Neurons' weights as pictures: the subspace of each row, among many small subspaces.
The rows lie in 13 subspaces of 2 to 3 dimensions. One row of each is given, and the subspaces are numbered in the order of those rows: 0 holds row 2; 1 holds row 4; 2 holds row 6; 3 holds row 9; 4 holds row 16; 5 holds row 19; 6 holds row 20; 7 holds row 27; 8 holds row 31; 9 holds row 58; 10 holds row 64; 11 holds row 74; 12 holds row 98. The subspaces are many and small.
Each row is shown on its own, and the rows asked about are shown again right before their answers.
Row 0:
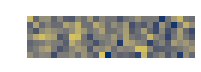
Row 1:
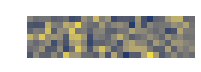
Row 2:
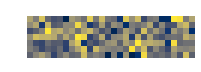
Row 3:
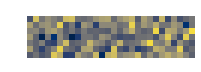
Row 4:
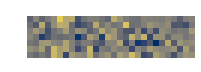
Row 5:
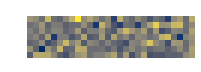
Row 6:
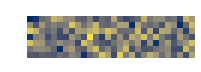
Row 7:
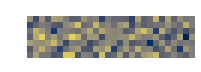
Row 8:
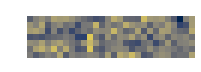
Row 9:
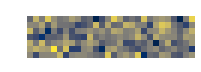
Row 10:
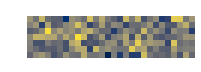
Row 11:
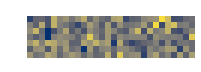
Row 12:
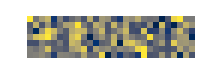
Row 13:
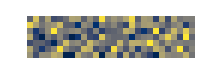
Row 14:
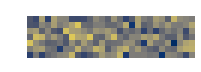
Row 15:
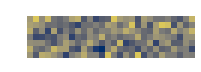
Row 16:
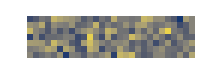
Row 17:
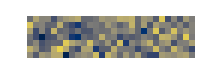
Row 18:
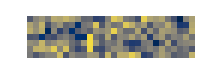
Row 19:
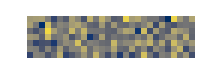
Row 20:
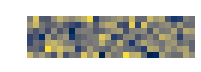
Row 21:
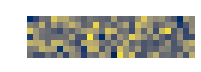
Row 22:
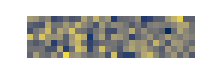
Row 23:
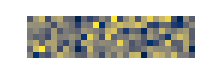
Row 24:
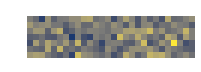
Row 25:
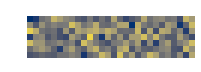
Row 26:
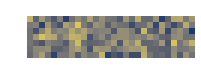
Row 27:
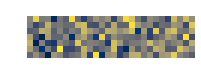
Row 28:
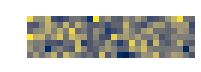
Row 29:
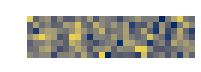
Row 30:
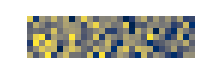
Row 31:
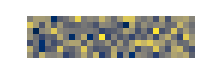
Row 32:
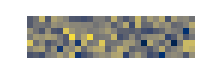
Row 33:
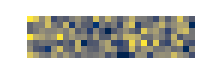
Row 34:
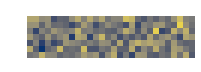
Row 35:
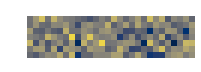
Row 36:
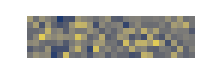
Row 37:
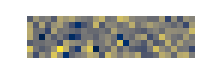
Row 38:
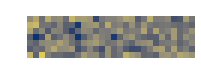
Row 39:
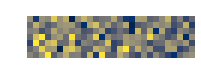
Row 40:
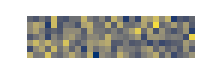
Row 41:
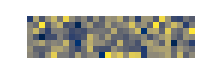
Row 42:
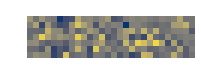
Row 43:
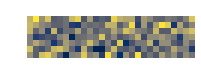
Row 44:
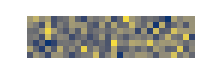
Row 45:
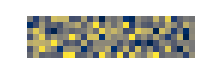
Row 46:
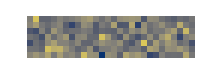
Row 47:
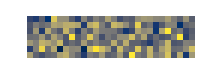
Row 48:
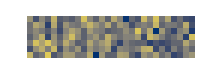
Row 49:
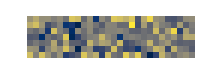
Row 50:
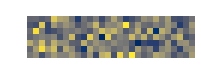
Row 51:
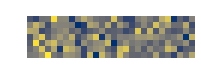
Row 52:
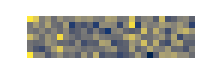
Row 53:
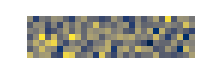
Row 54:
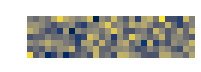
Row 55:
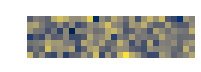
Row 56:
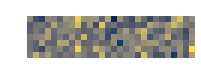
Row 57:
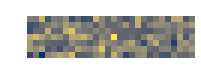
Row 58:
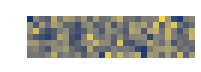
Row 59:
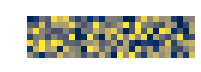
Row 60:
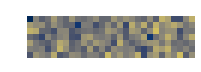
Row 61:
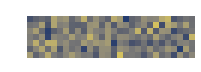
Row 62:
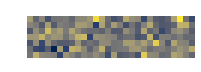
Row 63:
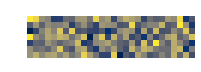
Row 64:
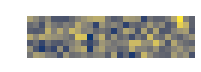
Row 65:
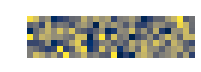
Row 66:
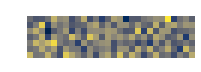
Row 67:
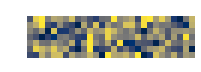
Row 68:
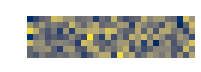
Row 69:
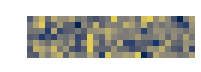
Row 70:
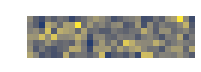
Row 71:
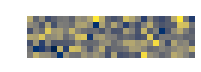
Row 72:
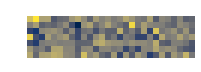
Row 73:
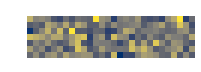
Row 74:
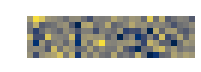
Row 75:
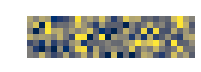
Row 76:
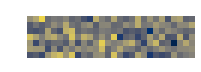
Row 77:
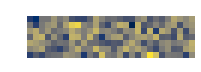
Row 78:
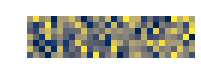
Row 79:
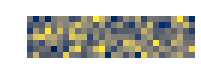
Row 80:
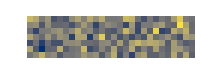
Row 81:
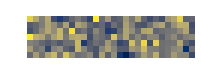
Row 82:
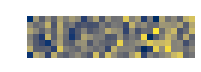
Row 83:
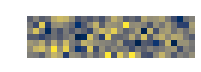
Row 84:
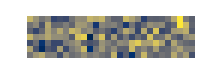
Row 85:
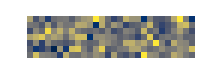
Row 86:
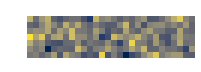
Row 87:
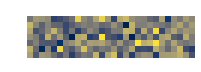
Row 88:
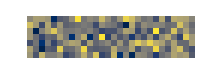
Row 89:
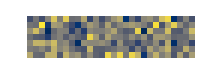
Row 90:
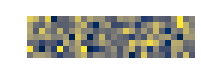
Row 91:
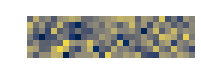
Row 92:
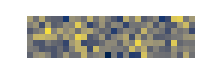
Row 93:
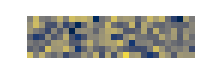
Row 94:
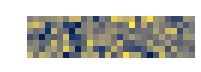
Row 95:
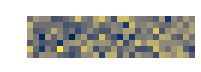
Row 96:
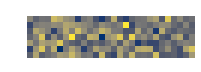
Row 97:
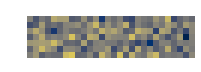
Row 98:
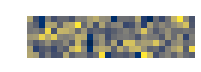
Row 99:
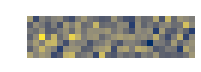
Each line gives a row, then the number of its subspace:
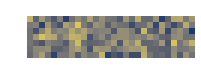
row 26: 5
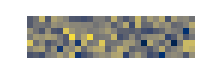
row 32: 11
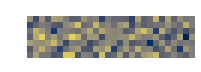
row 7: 0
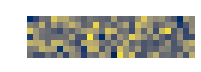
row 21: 4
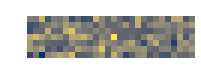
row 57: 11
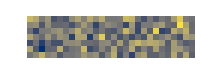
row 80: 10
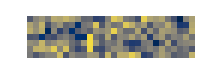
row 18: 10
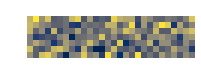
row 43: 3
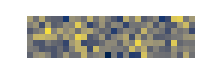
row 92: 0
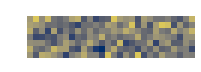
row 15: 3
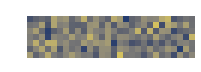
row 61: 9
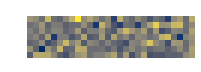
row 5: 12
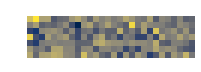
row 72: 11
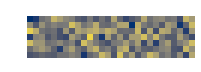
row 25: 2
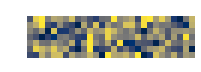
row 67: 12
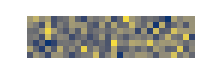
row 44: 9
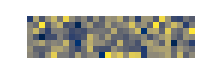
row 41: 5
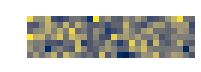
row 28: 6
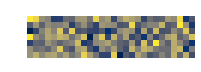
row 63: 2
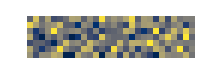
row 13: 0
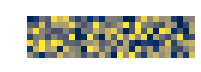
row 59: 10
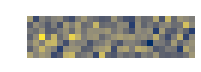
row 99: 5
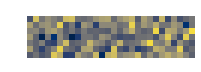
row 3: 5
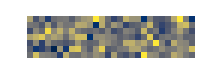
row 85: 3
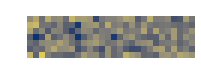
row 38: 11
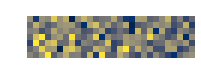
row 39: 7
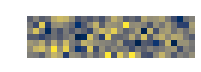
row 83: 8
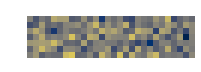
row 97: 0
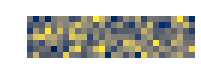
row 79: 3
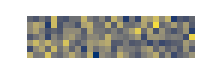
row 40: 7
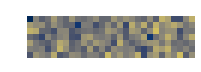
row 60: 7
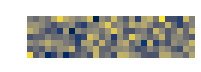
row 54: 6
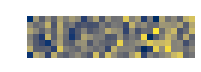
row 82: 7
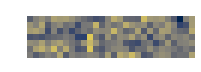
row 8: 10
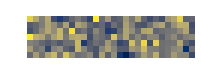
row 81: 6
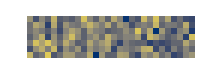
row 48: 7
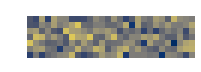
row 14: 11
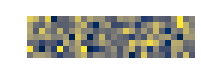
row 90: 12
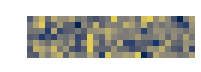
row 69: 12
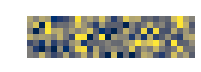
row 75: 8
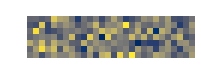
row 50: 8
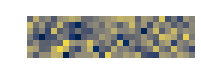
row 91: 8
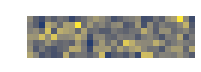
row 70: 12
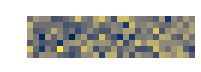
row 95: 1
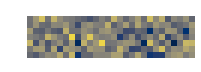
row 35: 11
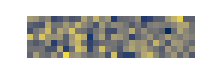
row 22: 4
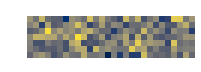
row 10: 0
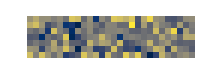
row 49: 4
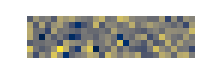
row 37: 1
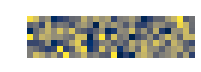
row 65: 4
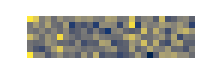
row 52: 6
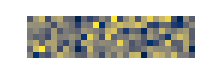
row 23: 12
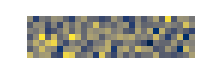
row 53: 5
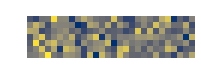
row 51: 7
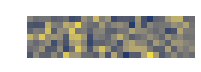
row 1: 4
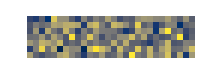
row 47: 12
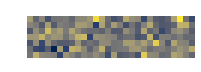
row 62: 3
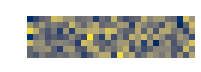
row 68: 2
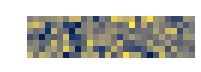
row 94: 4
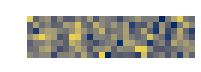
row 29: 9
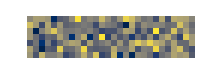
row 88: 8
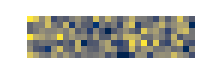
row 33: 6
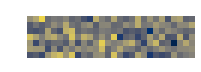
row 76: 11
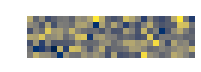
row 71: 3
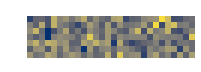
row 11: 9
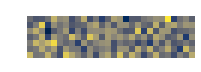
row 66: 5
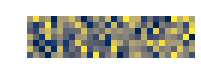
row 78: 7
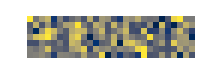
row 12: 9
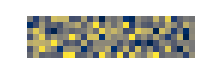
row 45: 0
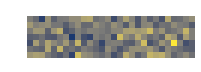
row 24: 11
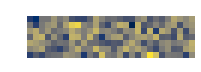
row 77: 2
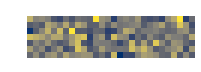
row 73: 2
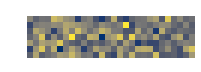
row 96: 1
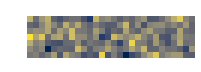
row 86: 6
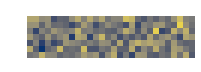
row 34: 10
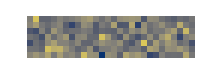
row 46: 6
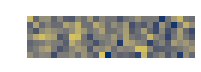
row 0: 9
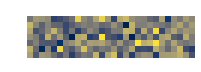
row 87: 1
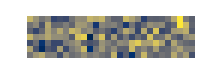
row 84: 10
